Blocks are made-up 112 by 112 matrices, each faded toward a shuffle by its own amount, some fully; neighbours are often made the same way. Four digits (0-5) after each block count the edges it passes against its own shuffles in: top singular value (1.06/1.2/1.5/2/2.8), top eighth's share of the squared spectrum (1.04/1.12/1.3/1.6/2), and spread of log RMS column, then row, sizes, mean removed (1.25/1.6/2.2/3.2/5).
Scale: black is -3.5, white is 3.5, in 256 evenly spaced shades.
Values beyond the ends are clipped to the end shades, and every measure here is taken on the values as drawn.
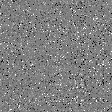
3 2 1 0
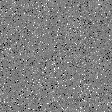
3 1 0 0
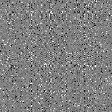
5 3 2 2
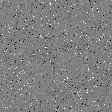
0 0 0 0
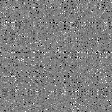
4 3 2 2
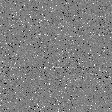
2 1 0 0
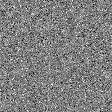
2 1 0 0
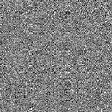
4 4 2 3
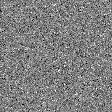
1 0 0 0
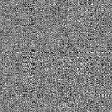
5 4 3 3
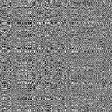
5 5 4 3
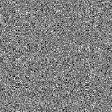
4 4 2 2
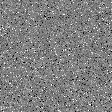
0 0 0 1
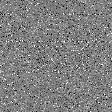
1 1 0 2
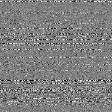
3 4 0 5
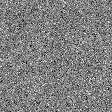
0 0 0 0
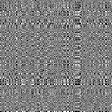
5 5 4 4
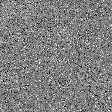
2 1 0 0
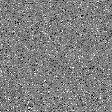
3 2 1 1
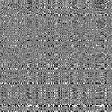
5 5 3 4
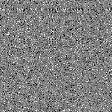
4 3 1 2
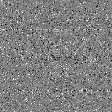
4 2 1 2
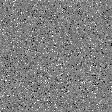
2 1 0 0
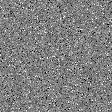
0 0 0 0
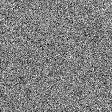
2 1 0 0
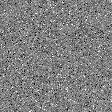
0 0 0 0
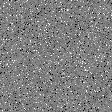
0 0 0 0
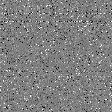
4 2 1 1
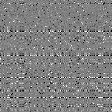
5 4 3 3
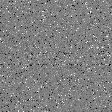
3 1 0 0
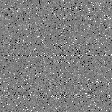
4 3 1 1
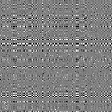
5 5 4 4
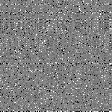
4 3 1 2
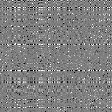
5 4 3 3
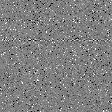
4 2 1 1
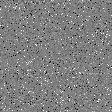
2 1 0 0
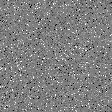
2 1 0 0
